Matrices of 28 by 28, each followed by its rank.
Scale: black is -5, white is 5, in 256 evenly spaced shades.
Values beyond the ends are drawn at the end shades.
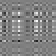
one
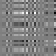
one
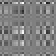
one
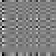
one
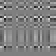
one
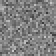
full rank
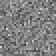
full rank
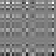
one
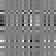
one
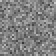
full rank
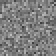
full rank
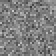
full rank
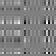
one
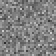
full rank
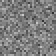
full rank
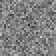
full rank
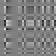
one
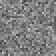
full rank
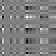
one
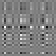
one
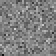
full rank
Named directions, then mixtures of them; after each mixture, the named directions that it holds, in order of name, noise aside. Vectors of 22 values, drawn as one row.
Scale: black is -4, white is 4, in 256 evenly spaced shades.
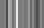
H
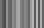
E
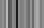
H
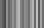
E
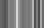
E, H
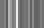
H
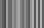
E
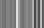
E, H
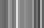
E, H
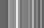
E, H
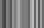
E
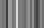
H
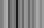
H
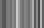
E, H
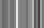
E, H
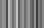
E, H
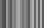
E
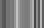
E, H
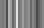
H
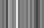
H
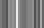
E, H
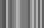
E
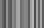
E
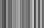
E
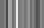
H
